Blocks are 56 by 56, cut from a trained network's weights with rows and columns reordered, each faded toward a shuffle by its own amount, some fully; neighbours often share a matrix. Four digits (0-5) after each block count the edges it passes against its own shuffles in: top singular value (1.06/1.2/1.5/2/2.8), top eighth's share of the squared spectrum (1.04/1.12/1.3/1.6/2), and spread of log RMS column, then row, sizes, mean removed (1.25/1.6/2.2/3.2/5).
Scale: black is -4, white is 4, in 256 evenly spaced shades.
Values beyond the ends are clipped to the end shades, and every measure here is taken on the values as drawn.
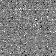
1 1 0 0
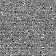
1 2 1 0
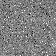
0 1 0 0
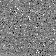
0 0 0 0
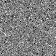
0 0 0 0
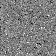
0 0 0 0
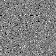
2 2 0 1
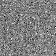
0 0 0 0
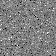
0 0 0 0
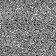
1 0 0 0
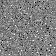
0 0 0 0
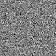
2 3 1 1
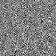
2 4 2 1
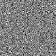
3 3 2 1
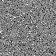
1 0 0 0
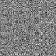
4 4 1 2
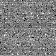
2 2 1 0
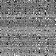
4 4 3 1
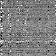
3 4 3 1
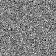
2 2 0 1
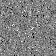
0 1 0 1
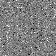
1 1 0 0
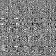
3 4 0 3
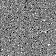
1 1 0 0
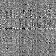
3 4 0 3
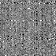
3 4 1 2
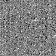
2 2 0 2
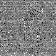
2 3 2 0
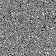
0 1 0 0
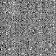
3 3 0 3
